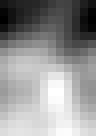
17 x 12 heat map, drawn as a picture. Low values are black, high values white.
No regular stripes run through it. The top right is the ninth with the lowest average. The ninth with the highest average is the bottom middle. There are no lone odd cells. Values rise toward the bottom.
